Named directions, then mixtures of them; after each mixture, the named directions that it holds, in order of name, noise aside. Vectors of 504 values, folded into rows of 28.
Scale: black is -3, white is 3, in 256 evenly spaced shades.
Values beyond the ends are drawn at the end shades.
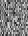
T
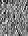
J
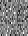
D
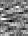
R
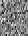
D, J, R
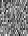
D, J, R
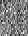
D, J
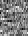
J, R, T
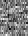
J, R, T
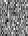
J, T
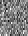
D, J, R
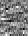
D, R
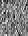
J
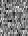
J, R, T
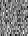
D, T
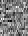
J, R, T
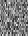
T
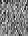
J
